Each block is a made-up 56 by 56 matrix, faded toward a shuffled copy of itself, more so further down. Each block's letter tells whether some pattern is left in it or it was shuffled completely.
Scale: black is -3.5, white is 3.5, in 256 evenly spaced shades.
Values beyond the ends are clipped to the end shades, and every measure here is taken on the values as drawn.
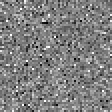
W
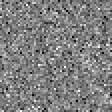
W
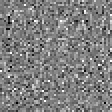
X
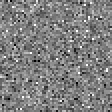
W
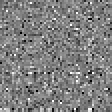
X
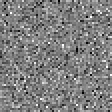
W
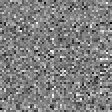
X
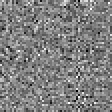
X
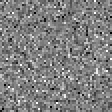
W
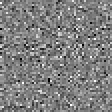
X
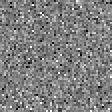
W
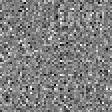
X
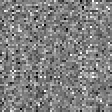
X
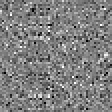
X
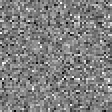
X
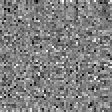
X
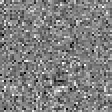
X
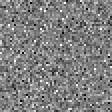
W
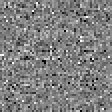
X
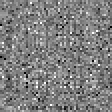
X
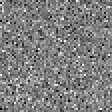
W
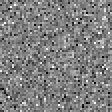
W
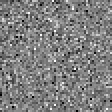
W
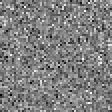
W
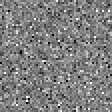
W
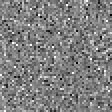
W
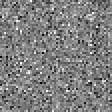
W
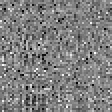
X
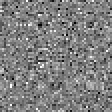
X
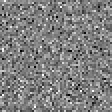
X
